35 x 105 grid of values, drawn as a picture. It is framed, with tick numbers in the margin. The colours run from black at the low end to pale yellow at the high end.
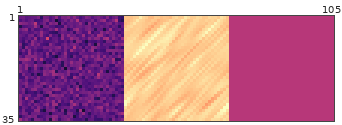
The table splits into one row of 3 panels. Panel 1,1: low, fine-grained. Panel 1,2: very high, slanting up to the right, faint in contrast. Panel 1,3: middling, flat.
